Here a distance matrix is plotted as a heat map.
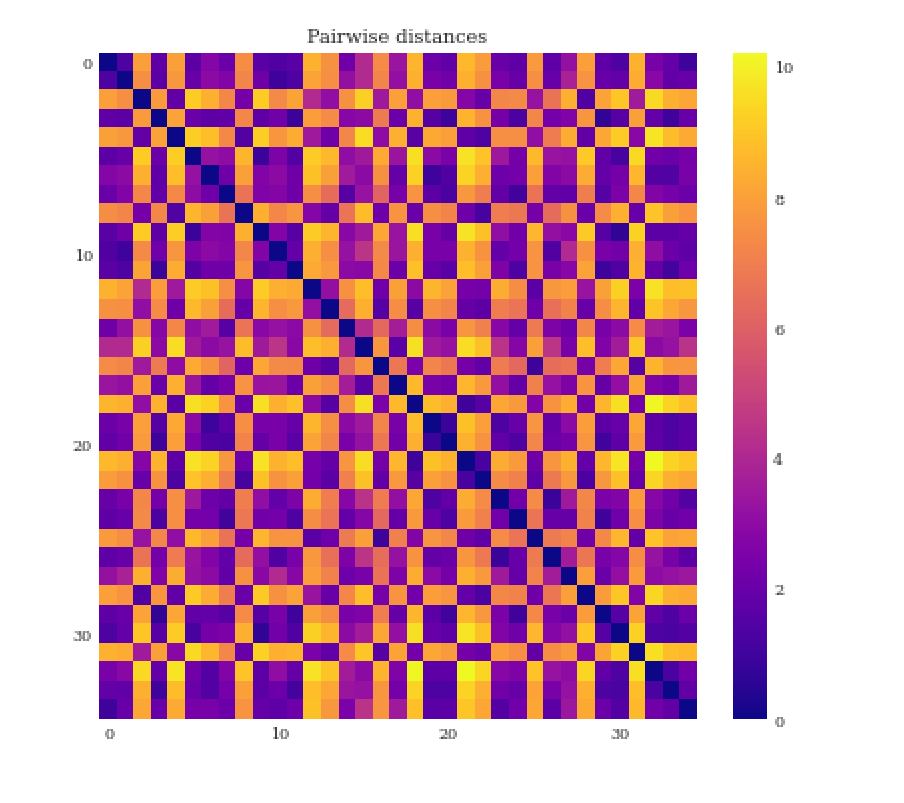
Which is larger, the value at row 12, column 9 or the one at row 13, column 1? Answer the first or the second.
the first
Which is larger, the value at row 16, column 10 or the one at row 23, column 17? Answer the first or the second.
the first
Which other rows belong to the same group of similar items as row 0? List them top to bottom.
1, 3, 5, 6, 7, 9, 10, 11, 14, 15, 17, 19, 20, 23, 24, 26, 27, 29, 30, 32, 33, 34
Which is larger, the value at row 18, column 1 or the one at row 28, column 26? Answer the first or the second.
the first
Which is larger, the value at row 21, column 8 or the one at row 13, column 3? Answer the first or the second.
the second
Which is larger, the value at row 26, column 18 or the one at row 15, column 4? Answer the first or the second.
the second
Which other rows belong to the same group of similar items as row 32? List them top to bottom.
0, 1, 3, 5, 6, 7, 9, 10, 11, 14, 15, 17, 19, 20, 23, 24, 26, 27, 29, 30, 33, 34
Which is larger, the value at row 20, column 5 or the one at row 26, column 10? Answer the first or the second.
the first
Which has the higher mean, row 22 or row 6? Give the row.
22
